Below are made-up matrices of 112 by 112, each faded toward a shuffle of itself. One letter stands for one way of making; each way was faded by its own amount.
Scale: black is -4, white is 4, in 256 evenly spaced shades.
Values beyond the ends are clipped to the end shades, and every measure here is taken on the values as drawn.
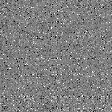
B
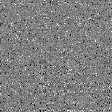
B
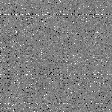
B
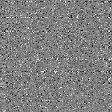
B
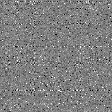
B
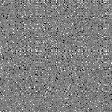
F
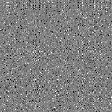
F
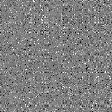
F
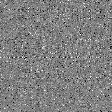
B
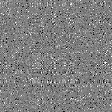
F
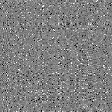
F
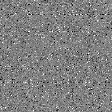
B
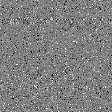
B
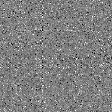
B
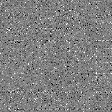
B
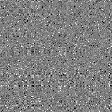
F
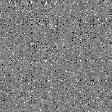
B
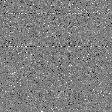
B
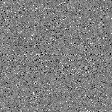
B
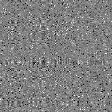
F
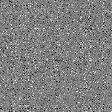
B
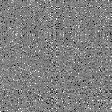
F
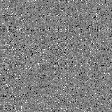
B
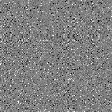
F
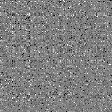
F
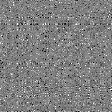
F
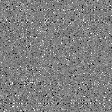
B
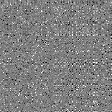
F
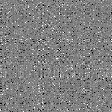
F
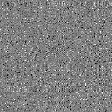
F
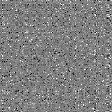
F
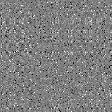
F
